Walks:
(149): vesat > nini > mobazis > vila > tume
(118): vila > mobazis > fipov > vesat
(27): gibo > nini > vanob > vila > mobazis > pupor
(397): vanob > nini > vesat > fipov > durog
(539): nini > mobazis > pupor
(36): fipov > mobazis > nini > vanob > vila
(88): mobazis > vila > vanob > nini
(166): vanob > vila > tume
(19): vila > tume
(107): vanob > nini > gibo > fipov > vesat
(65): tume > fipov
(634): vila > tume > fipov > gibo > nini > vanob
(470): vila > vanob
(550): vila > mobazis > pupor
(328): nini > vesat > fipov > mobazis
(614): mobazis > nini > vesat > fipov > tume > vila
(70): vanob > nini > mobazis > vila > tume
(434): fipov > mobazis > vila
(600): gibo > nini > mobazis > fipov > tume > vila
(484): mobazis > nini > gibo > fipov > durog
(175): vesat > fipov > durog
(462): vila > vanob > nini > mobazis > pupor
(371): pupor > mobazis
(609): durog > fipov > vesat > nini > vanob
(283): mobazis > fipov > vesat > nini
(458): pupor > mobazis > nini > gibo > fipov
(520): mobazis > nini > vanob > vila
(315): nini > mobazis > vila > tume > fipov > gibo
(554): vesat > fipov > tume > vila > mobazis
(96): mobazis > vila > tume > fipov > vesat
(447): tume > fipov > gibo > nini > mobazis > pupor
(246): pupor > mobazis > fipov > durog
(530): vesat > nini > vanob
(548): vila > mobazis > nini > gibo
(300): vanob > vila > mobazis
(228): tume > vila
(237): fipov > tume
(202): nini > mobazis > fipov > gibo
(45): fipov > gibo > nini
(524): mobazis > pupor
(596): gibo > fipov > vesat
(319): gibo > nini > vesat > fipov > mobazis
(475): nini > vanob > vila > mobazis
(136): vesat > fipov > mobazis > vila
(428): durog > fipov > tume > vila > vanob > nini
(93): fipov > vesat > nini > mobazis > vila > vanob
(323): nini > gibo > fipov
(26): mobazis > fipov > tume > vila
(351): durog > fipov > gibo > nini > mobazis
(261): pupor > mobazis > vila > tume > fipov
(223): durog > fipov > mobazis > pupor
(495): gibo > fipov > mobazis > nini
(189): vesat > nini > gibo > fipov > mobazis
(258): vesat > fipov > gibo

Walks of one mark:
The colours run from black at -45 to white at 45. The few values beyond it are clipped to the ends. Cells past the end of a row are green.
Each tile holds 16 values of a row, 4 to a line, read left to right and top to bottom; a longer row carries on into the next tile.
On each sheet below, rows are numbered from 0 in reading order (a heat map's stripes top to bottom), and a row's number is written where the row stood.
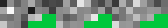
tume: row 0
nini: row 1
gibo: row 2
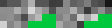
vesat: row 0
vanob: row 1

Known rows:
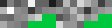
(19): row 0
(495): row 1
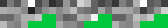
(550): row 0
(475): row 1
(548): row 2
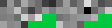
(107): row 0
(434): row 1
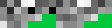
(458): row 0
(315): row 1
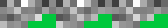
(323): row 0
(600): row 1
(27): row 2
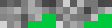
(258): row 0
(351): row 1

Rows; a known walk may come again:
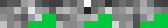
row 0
(530)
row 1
(118)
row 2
(258)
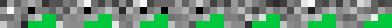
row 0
(447)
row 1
(283)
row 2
(371)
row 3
(36)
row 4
(107)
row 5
(520)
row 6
(475)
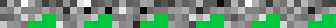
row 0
(27)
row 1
(458)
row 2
(237)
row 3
(300)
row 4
(323)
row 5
(223)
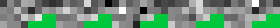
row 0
(70)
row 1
(470)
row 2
(65)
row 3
(149)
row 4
(550)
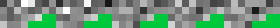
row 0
(539)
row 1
(19)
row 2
(93)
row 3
(351)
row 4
(45)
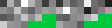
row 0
(600)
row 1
(634)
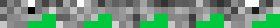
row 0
(26)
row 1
(319)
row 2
(175)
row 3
(554)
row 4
(484)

